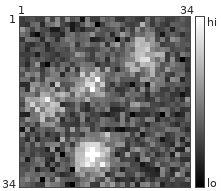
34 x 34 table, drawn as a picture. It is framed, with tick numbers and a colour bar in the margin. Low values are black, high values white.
Bumps: four. Mirror symmetry: none. Seam: none. Ninth with the highest average: bottom middle. Average level on the scale: 40%.
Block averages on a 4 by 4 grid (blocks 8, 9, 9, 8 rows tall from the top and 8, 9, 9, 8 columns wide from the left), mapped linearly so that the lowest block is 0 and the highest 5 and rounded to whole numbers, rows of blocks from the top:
0 1 3 1 | 3 4 2 1 | 3 2 1 0 | 1 5 1 0
